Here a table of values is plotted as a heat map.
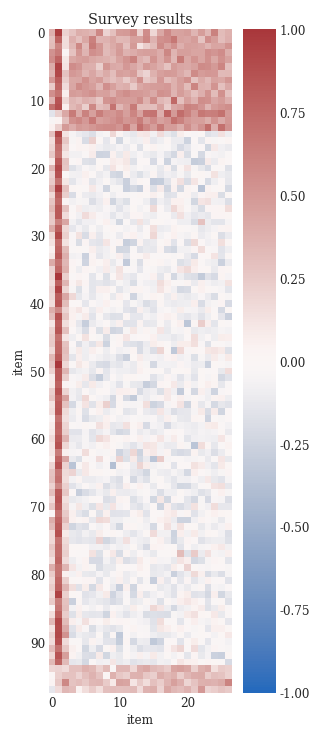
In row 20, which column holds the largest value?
1
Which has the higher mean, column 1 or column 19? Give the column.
1
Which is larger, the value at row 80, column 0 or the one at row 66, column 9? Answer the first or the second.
the first
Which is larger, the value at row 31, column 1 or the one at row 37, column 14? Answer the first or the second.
the first
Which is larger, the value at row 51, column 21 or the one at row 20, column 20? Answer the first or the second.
the second
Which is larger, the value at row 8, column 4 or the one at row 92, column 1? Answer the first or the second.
the second
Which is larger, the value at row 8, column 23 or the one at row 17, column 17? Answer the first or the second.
the first
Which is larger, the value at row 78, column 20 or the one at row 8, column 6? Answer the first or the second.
the second
